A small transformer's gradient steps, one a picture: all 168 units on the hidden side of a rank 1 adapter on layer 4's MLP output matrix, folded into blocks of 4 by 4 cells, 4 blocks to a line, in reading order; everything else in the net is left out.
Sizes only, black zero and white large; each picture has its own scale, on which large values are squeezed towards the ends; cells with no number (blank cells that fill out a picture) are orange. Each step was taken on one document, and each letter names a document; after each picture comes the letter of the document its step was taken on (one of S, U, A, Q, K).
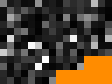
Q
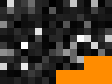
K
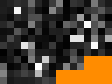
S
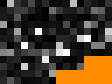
K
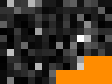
K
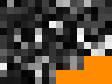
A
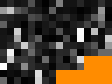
A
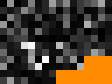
Q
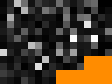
Q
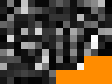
Q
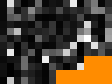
K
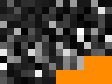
A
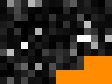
K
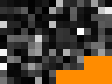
A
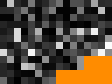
A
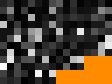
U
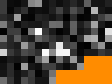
K
